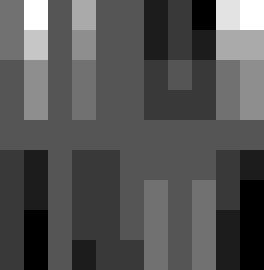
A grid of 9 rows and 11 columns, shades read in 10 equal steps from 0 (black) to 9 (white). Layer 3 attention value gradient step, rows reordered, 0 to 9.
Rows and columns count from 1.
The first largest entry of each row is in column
2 2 2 2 1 3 7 7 7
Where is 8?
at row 1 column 10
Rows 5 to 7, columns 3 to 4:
3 3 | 3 2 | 3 2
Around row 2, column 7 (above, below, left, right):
1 2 3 2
